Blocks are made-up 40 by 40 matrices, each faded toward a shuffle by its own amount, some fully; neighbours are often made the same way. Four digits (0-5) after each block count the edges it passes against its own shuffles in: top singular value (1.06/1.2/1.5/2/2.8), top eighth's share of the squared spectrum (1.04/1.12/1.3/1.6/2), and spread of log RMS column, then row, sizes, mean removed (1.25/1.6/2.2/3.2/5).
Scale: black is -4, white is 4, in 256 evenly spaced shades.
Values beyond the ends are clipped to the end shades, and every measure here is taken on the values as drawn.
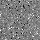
0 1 0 0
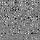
2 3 1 2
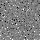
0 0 0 0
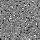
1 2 0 0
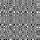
4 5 3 3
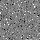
0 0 0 0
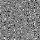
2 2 2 0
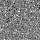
0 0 0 0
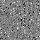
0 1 1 0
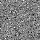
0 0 0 0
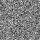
2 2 1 0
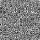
3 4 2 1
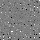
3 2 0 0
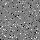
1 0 0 0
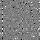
3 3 2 0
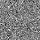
1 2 1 0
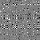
4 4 1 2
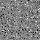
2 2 0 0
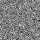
0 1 0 0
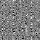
3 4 2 0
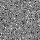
0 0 0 0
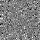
2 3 1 0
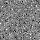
1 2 0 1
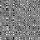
4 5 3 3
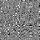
3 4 2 2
